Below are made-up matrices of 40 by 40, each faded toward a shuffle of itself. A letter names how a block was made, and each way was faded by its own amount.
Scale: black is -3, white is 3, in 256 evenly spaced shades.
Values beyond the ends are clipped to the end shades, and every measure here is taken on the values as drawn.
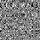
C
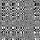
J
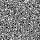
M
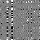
J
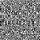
C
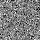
M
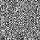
C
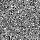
M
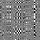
J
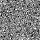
M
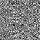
C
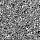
M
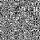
C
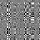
J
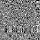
C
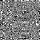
C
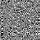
C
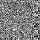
C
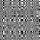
J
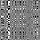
J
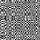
J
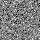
M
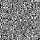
C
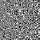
C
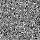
M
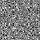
C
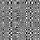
J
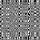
J
